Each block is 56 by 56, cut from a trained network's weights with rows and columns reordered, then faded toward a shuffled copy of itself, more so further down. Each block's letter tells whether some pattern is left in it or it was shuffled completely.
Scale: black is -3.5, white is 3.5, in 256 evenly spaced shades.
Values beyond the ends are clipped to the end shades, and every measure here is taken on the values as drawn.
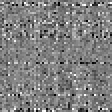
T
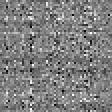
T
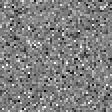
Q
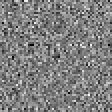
T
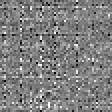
T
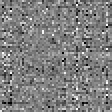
T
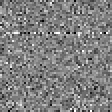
T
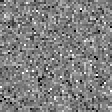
Q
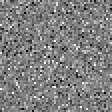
Q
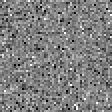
Q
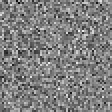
T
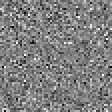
T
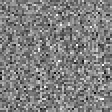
T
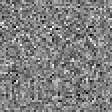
T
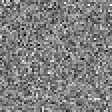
Q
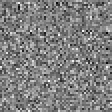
T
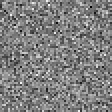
Q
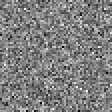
Q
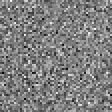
T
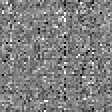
T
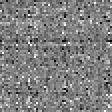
T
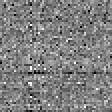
T
